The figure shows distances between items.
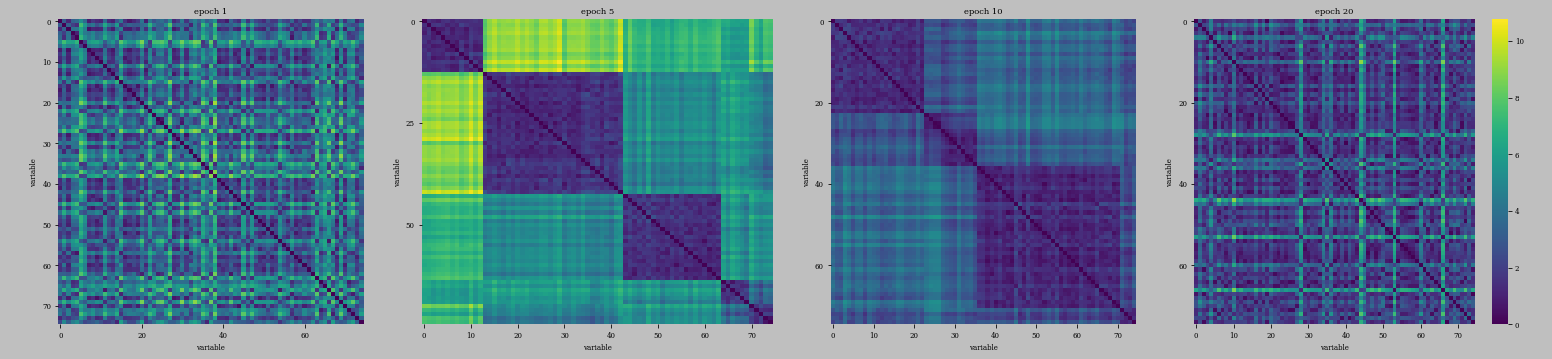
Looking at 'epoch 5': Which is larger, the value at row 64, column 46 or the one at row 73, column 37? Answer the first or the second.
the first
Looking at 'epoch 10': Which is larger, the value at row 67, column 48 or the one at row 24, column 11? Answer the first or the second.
the second
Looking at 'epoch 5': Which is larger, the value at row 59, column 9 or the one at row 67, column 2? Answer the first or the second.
the first
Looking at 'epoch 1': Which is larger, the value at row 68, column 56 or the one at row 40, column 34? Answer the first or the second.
the second
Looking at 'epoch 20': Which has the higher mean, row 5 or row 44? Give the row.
44
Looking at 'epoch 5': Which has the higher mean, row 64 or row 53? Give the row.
64
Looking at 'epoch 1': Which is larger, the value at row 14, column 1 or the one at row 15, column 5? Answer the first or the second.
the second
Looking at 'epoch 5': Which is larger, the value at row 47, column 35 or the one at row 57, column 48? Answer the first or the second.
the first
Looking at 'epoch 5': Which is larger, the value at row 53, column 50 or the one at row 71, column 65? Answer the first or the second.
the second
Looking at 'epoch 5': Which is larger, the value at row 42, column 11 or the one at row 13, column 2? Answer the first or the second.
the first
